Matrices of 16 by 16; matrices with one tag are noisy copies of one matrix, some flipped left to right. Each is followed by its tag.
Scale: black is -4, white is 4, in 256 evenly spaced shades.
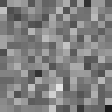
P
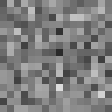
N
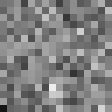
P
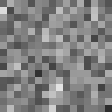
P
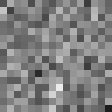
P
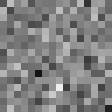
P
